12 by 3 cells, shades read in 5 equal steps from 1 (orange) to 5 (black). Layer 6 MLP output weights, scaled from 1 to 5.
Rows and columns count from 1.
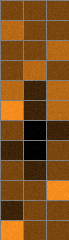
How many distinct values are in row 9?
2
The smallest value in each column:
1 2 1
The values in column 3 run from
1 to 4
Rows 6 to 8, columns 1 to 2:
1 4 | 3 5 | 4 5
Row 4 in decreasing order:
3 3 2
